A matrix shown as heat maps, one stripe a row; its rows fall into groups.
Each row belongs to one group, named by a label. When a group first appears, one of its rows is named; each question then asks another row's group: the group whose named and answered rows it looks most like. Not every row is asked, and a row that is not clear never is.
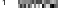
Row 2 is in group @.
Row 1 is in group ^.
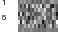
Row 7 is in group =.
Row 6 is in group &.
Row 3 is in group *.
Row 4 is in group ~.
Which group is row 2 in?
@
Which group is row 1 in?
^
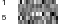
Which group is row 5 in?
~
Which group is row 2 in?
^
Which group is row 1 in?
&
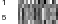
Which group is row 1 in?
=
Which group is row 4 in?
~
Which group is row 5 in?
~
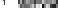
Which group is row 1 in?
~
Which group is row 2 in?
@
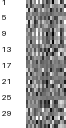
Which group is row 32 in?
^
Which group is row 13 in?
^
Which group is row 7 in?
&
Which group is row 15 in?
~
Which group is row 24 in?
*
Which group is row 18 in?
&
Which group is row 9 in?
=
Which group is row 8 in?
=
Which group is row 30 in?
=
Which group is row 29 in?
&
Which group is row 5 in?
^
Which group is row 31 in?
*
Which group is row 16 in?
*
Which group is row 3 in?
&
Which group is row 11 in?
=
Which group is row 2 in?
~
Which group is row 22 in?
=
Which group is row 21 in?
~
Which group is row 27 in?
^
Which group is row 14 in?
=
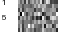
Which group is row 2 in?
*
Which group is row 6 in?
*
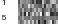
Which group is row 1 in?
^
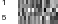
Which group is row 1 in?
^
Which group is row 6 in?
@
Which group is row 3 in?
=
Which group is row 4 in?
~
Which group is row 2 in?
^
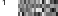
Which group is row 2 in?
^
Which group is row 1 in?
@
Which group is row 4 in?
~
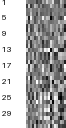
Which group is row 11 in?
~
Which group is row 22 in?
^
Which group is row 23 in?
~
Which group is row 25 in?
@
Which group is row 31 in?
*
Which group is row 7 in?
~
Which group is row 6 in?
&
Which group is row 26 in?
=
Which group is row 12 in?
~
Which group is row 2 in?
~
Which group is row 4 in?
*
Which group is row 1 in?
*
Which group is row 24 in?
@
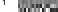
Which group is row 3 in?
@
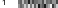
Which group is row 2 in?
=
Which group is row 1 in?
*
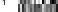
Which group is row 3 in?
~
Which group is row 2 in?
~
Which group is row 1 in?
@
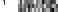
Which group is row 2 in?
*
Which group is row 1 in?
&
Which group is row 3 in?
@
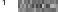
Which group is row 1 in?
*
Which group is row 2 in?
^
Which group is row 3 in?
&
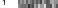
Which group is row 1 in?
^
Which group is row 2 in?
*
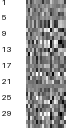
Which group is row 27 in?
~
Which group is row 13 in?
^
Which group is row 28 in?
*
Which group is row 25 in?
=
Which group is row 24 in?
~
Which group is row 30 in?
&
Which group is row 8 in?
@
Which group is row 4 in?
&
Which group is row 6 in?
^
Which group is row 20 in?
&
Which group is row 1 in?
~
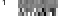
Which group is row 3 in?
&
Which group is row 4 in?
=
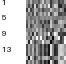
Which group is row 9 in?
@
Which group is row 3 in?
~
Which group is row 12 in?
^
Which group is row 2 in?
@
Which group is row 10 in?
=
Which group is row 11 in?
&
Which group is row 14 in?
^
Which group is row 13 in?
^
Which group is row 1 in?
&
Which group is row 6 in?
^
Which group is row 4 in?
@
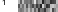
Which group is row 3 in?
=
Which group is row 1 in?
&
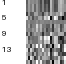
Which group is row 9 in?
~
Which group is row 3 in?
^
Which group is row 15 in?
&
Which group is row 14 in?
@
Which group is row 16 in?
=
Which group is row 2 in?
^
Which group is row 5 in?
@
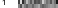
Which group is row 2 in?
&
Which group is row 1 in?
~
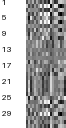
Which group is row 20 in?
~
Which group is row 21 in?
~
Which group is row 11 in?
=
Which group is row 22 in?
~
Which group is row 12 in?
=
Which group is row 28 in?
&
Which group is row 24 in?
~
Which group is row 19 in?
^
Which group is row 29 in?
@
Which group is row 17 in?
^
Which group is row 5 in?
&
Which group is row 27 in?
^
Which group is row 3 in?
^
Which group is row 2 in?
@
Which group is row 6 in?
@
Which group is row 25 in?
&
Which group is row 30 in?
^
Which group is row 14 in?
&
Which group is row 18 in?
=
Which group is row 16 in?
&
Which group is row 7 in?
^
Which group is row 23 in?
~
